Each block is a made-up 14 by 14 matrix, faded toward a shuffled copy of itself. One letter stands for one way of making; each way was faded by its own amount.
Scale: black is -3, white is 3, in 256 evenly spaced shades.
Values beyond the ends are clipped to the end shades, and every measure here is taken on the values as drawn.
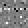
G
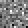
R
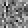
G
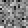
R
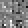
G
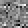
G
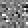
G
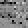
G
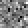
R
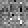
G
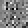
G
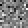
R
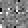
G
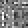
G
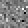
R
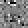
G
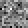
R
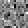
G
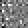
G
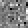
G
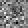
G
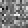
G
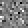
R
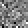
R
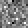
R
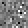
R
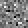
R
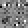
G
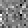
G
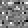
G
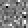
G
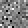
R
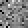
R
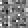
G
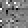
G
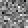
R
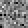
R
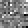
G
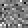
G
